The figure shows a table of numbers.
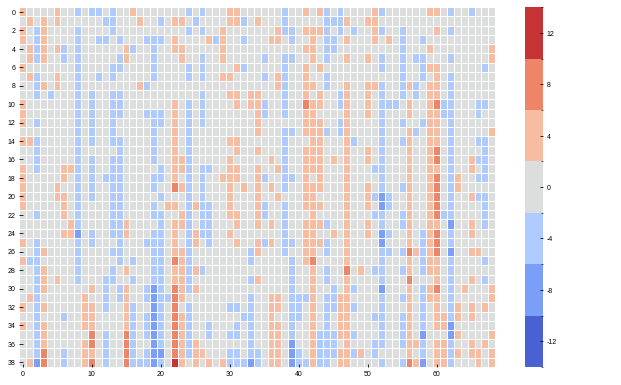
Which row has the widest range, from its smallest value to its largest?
38
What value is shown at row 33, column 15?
4
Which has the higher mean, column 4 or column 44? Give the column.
4
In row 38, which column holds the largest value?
22
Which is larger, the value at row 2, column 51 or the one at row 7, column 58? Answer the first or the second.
the first
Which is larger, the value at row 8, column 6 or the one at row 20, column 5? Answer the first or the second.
the second
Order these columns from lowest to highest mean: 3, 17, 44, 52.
52, 44, 17, 3
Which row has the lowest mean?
35
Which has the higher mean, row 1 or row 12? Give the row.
1
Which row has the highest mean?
19
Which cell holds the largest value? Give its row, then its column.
38, 22
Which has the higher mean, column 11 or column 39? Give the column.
11
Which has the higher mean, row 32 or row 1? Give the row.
1
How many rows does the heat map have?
39
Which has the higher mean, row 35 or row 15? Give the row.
15
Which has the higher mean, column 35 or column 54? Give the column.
54
